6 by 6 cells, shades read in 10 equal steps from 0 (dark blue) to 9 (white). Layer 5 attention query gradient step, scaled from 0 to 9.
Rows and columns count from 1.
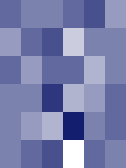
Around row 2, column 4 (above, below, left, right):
3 3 2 4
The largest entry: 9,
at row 6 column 4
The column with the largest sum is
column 4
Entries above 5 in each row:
0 1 1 1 1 1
